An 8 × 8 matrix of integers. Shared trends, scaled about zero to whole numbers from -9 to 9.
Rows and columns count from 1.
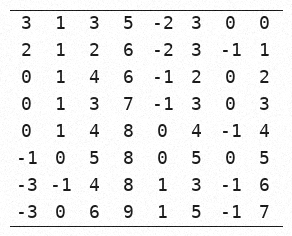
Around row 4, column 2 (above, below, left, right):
1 1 0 3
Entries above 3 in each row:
1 1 2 1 4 4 3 4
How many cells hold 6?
4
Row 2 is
2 1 2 6 -2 3 -1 1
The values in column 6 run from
2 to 5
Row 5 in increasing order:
-1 0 0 1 4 4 4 8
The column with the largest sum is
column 4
